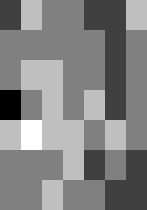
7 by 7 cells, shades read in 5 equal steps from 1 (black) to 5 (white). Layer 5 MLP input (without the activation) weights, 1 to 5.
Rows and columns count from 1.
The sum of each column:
19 25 25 23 20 17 20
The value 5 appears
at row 5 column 2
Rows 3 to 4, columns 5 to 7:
3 2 3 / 4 2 3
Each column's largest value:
4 5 4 4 4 4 4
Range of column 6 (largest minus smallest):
2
